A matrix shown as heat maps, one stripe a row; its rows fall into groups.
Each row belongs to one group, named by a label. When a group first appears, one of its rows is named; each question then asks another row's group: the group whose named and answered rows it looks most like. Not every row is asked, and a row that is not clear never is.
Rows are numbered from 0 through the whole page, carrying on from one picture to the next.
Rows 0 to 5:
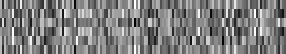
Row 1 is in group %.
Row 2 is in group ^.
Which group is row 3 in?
%
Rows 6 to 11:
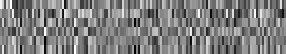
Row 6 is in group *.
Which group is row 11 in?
^
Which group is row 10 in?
^
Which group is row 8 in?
^
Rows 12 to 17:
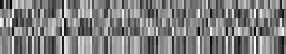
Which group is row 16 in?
%
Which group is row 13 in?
%
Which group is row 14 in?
*
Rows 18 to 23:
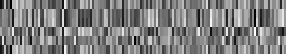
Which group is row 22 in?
^
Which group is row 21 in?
%
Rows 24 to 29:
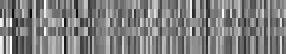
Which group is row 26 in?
*
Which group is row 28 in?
*
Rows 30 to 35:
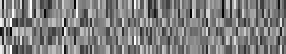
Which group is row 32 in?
*
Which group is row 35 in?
*
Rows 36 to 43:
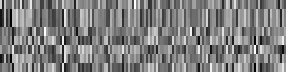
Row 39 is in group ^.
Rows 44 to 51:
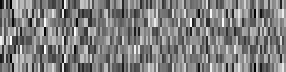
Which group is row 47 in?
^
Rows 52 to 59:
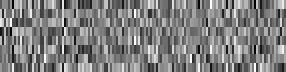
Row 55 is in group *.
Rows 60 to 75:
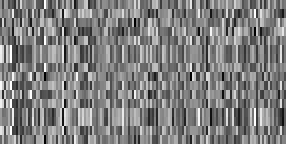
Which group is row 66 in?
*
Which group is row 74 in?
*
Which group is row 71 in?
*
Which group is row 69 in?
*
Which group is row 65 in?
*
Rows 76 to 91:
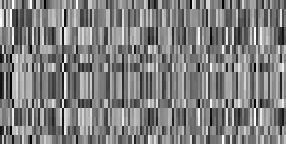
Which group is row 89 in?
%
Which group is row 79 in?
%
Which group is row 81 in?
^
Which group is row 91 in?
^
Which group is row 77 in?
*
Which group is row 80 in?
%
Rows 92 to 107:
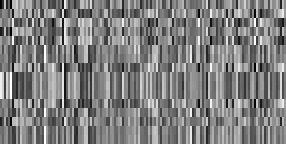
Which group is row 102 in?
*
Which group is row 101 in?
*
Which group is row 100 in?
*
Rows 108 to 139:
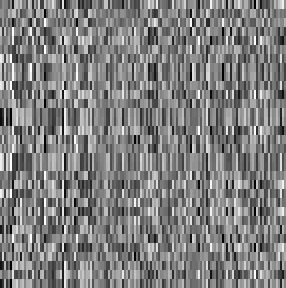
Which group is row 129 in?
*
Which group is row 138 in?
%
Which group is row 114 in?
*
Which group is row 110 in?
^
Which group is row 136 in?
^
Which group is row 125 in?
*
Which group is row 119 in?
^
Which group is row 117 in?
*
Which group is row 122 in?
%
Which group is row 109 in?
^
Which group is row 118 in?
%
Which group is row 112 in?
%
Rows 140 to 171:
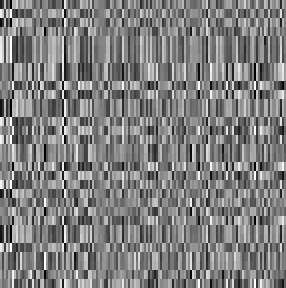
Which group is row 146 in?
*
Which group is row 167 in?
*
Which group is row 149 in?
%
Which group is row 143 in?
^
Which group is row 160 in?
*
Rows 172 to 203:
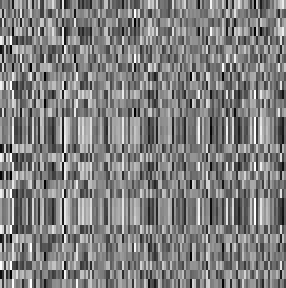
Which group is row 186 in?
%
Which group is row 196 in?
%
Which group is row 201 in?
*
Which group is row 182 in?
%
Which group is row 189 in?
*
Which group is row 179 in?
^
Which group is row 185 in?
%
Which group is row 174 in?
^
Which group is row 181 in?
*
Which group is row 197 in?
*
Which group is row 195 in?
%
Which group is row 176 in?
*
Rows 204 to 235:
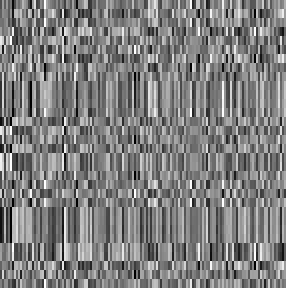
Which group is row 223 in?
^
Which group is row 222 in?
*
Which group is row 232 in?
%
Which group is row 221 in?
*
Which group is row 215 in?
^
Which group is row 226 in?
^
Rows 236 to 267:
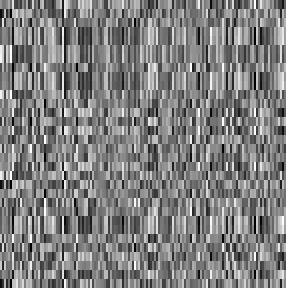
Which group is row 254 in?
%
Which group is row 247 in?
^
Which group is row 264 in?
%
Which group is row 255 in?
*
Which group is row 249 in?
^
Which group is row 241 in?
*
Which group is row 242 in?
*
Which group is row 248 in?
%
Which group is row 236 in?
%
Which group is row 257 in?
^
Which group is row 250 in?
%
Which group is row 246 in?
*
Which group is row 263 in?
^
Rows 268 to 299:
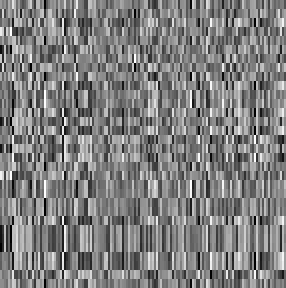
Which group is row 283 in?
%
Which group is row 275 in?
^
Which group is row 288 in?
^
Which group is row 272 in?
^
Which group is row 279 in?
^
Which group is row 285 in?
%
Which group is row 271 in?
*
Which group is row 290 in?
^
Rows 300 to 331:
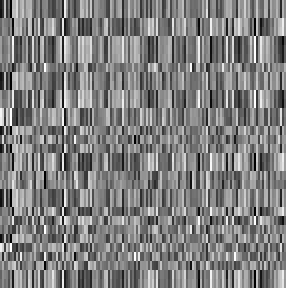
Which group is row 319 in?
^
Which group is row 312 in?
*
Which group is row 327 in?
*
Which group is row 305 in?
%
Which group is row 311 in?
%
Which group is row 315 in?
^
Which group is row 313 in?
*
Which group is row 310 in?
%
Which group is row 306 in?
%
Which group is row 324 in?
%
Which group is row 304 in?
%
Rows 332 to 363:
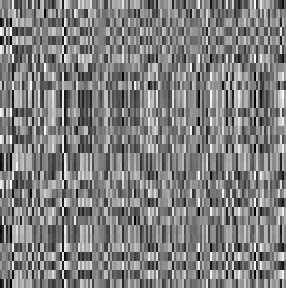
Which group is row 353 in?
^
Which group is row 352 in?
*
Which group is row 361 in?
%
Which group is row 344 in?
*
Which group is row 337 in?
*
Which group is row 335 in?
*
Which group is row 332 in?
%
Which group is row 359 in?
%
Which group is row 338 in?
%
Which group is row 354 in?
%
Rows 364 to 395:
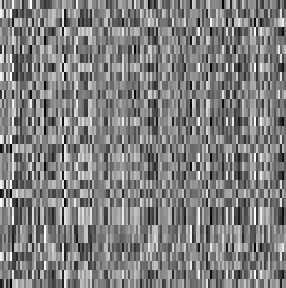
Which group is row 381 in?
%
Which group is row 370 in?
*
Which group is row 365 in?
*
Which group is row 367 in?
%
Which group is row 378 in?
^
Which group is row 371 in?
%
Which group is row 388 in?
%
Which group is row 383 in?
%
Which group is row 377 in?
%
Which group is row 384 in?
*
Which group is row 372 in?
*
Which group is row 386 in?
*
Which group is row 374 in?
^
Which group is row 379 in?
*
